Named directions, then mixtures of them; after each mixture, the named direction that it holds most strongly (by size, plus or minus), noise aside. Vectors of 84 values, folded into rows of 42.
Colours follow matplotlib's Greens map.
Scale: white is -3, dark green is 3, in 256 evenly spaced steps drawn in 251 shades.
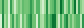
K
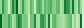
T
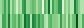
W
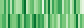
W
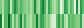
K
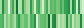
T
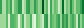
W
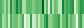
W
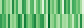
T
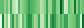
K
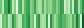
T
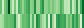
T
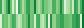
T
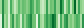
K
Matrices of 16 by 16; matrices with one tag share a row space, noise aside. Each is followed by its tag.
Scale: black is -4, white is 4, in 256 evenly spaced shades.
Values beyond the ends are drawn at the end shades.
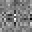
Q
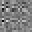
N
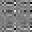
Q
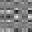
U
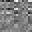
U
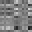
U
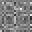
Q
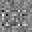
N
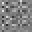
N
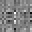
Q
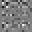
N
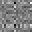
Q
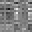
U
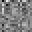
N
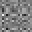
N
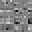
U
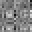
Q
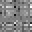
Q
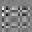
N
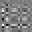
N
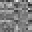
U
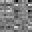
U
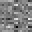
U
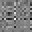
Q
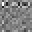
N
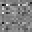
N
